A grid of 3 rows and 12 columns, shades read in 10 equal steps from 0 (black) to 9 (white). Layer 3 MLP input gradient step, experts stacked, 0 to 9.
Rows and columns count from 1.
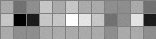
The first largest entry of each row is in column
4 6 1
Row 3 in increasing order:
5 5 5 5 6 6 6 6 6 6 6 6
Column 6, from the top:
7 9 6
